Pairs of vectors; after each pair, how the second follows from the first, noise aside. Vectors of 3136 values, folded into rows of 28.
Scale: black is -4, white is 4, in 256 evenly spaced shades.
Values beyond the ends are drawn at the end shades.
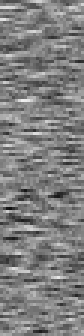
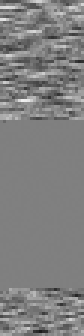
partly zeroed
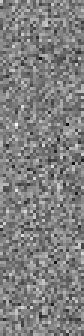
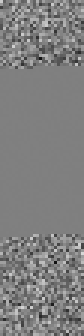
partly zeroed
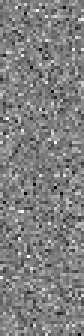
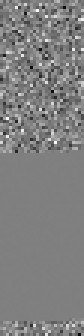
partly zeroed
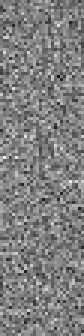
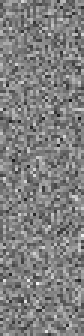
shuffled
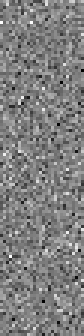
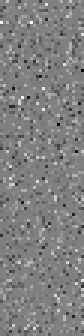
partly zeroed
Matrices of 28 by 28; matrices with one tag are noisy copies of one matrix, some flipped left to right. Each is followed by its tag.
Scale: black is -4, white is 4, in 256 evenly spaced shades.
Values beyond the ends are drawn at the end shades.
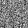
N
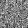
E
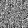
E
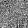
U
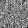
E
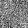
U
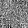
U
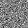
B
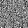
N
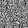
N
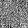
U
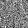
E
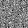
N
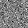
B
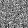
N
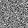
B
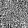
U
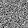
B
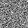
B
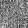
U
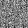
N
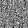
N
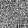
U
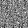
N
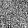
U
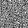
N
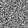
B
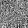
U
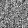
E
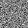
B
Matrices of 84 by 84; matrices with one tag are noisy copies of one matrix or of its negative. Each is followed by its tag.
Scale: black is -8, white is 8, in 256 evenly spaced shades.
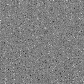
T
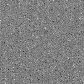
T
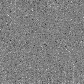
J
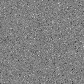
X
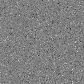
X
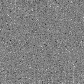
J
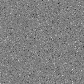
X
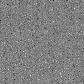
T
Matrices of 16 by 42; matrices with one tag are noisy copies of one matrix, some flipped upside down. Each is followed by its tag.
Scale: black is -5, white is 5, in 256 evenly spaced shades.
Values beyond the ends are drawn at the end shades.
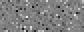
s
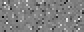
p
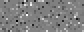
s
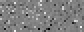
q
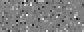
s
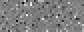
s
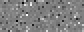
s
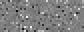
s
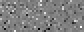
q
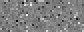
s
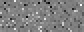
q
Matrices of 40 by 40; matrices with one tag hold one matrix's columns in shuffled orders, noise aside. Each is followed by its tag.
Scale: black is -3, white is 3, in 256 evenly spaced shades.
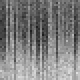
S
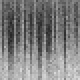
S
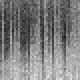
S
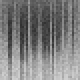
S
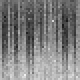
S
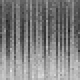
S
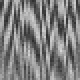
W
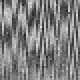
W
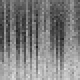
S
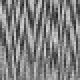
W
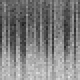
S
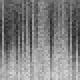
S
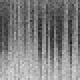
S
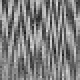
W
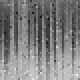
S
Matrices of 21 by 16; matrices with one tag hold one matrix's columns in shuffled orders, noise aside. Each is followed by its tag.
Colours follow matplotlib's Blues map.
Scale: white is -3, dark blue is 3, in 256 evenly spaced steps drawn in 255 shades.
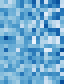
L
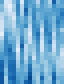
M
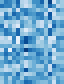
L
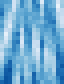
M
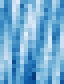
M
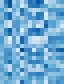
L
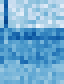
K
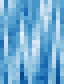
M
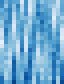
M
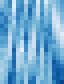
M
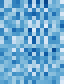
L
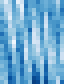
M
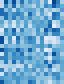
L
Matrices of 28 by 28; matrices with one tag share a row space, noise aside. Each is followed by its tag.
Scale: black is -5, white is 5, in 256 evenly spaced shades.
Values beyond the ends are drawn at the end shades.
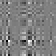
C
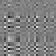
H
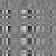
C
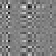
C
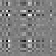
C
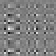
H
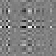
C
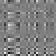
H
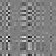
C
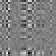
C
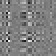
C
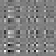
H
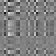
H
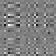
H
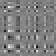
H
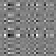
H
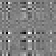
C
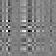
C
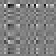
H
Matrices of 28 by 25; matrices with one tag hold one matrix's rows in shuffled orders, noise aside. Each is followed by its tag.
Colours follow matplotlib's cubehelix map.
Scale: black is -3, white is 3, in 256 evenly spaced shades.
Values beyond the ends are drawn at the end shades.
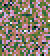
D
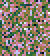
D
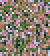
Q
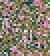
D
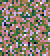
D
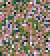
Q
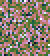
D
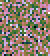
D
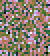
Q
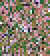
D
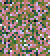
D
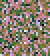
D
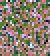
Q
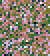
D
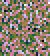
D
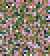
Q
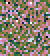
Q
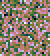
D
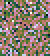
Q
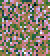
D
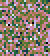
Q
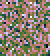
Q
